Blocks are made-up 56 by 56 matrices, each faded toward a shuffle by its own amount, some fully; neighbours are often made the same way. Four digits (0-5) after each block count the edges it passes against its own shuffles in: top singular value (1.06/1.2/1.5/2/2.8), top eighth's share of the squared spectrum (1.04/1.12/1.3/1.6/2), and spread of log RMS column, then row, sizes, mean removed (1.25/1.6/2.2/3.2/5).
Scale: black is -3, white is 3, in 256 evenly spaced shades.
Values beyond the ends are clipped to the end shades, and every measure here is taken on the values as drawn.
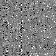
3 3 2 0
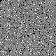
2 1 1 0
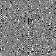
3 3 2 1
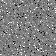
0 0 0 0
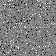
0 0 0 1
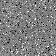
0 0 0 0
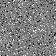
1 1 0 0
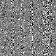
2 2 3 0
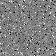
0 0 0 0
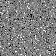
1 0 0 0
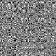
4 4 2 2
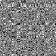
4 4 2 2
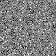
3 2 0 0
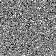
0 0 0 0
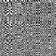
4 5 3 3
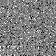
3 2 0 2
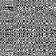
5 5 3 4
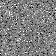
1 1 0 0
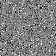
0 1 0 0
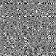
4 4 2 3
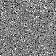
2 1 0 0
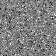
0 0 0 0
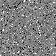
2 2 0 0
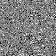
3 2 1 1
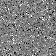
0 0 0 0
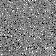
2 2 0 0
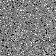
1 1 0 0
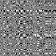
4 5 2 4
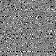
4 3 1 2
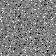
1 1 0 0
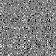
3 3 1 2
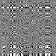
5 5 3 4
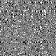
3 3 1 2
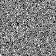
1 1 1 0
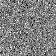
0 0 1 0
